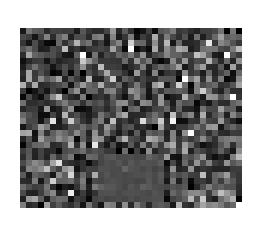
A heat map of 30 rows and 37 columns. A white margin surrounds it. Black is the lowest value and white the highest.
There are no regular stripes. Overall the values sit about 30% of the way up the scale. No overall slope runs across the table. An odd patch, calmer than its surroundings, sits in the bottom middle. The bottom middle is the calmest part.
